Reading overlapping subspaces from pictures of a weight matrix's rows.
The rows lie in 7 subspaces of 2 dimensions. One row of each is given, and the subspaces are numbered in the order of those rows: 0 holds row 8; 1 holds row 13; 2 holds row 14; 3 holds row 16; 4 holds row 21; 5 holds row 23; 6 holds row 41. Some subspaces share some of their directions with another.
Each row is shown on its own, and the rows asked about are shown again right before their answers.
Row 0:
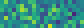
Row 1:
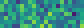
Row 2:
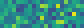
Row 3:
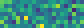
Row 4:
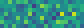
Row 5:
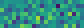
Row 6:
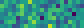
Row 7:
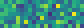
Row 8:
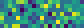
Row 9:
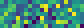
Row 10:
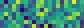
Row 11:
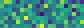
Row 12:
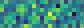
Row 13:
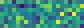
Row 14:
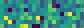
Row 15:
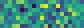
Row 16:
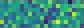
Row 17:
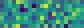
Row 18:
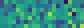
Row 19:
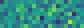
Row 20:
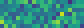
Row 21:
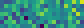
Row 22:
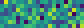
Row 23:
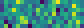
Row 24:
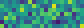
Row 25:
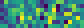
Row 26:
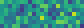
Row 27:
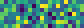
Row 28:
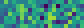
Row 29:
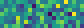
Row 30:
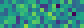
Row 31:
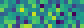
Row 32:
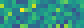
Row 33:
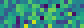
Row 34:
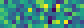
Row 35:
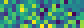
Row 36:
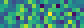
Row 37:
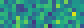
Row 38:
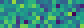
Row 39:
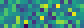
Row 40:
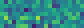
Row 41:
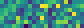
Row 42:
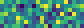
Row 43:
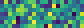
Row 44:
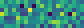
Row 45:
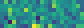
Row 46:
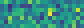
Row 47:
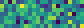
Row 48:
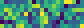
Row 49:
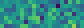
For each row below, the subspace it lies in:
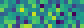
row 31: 5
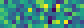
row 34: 5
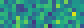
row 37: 2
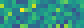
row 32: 0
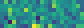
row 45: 2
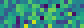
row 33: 6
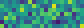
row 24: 3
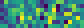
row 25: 5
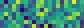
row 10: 4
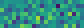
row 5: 2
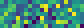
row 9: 6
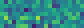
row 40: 2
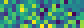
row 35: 4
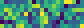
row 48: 3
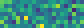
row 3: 4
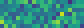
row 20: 3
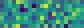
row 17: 0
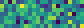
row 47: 1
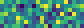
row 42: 1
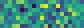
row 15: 0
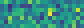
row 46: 1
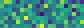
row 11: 4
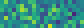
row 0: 4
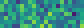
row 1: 4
